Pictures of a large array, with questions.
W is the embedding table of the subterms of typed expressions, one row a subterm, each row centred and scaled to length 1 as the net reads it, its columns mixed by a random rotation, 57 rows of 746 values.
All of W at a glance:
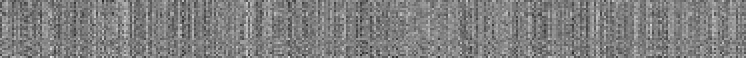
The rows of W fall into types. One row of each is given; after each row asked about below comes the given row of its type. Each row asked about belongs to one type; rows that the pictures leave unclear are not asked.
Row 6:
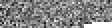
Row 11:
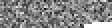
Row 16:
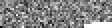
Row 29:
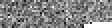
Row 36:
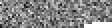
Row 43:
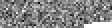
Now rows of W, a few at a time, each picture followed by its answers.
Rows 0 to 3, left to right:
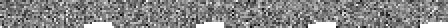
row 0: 29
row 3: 16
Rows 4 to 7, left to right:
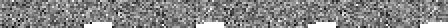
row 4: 29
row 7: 16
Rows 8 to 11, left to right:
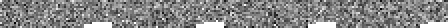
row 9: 43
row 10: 16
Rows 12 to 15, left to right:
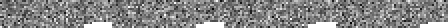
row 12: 29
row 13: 11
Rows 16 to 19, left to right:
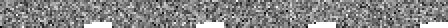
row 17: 11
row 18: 29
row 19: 36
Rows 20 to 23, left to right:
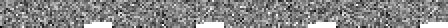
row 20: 16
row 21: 16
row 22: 11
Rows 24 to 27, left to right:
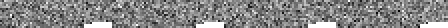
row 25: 6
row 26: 36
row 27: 29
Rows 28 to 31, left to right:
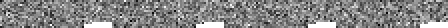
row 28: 16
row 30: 6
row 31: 11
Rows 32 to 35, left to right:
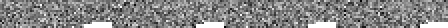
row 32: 6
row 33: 6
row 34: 16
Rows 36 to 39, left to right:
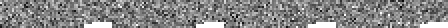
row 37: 6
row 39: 11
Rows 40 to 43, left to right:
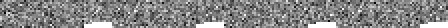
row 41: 43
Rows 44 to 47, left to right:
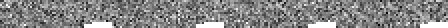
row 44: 6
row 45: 29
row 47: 11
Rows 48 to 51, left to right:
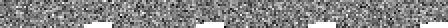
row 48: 11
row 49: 36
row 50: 16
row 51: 36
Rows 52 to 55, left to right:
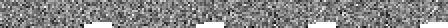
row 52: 36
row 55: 16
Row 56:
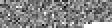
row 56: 11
